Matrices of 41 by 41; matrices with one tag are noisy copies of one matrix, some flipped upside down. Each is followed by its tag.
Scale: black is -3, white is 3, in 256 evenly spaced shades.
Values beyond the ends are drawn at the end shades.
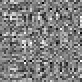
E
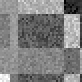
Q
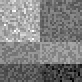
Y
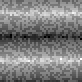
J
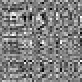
E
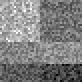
Y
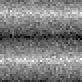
J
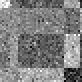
Q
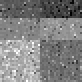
Y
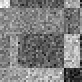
Q
